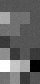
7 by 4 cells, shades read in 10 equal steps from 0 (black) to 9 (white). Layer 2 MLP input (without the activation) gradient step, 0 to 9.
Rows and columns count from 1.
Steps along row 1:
same same same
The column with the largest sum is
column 1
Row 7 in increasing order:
2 3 4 5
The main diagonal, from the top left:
3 4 3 3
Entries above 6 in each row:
0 0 0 0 0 2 0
